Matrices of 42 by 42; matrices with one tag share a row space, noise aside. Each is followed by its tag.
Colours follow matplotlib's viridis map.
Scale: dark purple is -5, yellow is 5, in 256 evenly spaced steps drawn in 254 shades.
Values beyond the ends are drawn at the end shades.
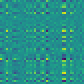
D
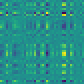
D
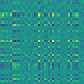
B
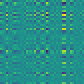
D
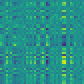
D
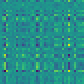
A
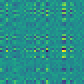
D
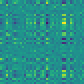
D
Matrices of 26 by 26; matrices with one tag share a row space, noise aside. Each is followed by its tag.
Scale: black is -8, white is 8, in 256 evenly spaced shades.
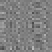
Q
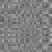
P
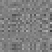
P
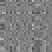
Q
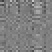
Q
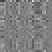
Q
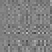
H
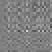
H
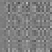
H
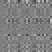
H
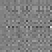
H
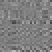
P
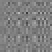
H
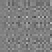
H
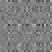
H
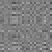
P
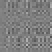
H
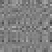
P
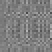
H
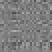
P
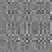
H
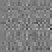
H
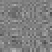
P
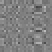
Q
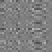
Q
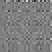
H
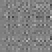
H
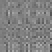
H
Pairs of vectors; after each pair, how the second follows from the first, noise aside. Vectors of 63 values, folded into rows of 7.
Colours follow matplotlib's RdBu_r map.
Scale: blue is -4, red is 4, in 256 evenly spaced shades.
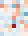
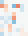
partly zeroed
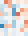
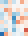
wrapped around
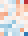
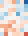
negated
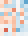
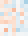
shrunk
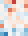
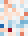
wrapped around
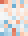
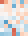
copied
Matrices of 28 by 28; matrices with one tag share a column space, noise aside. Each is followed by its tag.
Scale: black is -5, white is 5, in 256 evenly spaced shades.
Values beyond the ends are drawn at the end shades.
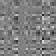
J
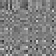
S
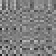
S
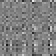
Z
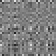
Z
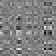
J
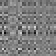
J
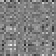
Z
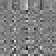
S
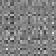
J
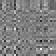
S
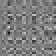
J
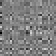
J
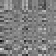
S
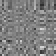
S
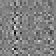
J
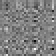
S
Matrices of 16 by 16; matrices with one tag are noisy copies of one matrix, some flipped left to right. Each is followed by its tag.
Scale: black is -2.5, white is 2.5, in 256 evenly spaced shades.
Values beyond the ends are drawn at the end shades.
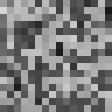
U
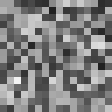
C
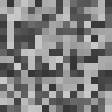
U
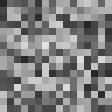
U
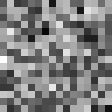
U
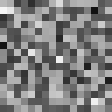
C
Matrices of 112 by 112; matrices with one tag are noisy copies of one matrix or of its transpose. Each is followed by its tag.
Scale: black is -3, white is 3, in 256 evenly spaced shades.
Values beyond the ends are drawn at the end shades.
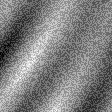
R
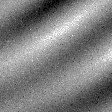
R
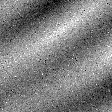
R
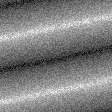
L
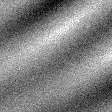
R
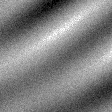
R
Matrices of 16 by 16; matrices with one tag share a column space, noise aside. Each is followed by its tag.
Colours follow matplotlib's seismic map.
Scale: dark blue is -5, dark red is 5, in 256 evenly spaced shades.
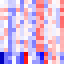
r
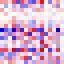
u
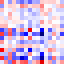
u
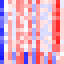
r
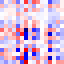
u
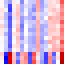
r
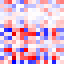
u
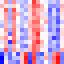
r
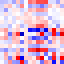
u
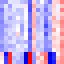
r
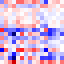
u
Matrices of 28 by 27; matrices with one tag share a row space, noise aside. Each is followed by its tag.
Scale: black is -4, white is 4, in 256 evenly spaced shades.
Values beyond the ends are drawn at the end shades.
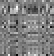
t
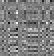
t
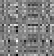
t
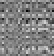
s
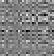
s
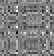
t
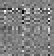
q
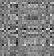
t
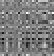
s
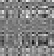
s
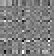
q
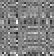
t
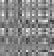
s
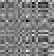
s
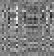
t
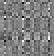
q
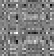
t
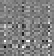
q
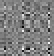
q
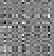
q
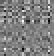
q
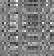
t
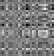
s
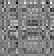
t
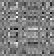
t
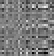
s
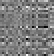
s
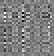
q
